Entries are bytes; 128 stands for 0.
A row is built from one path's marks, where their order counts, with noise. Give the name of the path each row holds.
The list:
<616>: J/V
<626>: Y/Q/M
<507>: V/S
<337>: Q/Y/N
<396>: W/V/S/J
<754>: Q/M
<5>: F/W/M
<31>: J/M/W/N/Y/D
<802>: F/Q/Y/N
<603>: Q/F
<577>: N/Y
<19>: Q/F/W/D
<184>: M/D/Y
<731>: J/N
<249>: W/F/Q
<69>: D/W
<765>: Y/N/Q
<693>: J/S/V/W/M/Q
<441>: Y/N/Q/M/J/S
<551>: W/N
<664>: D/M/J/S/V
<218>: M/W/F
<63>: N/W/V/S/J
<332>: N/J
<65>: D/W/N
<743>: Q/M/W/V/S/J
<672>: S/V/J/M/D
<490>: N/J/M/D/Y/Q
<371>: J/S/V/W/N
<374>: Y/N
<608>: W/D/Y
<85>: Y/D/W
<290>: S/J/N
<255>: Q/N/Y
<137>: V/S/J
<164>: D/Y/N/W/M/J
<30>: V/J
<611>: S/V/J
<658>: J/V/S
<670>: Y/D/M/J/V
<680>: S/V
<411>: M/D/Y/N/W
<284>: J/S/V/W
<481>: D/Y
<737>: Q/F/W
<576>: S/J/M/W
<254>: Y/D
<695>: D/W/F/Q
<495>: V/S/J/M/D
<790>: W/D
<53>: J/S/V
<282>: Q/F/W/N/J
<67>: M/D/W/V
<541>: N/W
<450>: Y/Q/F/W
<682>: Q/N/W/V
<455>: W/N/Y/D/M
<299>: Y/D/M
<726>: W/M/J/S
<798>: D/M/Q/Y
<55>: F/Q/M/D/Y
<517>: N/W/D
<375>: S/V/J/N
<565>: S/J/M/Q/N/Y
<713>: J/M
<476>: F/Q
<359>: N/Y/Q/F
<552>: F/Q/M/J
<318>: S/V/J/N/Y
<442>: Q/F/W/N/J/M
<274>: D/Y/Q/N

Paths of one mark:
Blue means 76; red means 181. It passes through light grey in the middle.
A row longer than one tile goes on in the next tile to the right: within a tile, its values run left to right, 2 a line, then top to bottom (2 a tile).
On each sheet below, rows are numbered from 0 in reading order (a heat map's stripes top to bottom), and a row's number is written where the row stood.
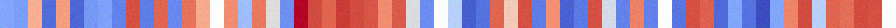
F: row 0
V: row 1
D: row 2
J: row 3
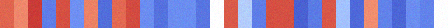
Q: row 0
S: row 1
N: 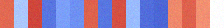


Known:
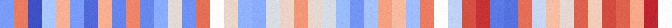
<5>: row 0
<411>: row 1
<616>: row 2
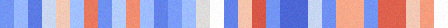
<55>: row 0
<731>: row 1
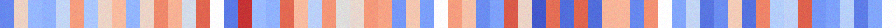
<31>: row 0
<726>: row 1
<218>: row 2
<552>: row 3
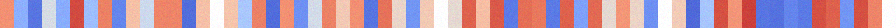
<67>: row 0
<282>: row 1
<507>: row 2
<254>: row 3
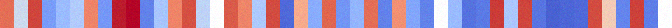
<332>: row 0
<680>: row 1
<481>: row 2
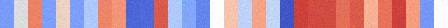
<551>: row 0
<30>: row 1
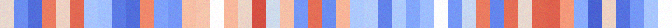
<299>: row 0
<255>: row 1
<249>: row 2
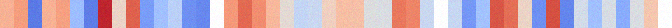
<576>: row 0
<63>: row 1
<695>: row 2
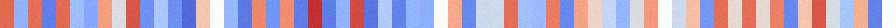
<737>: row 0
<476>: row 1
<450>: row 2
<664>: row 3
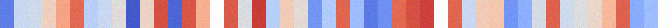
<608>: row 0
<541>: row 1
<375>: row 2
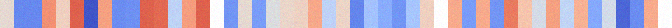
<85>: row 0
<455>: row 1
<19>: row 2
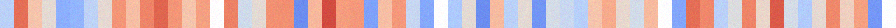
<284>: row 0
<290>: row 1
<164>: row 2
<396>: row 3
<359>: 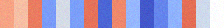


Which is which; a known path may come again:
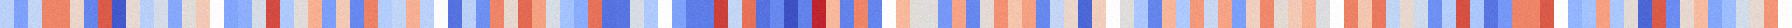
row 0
<695>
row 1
<274>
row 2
<798>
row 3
<481>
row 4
<442>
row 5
<670>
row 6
<541>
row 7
<802>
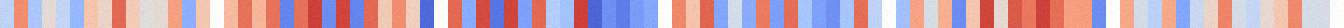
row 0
<693>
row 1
<507>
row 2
<603>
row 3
<359>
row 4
<137>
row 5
<318>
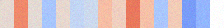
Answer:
<743>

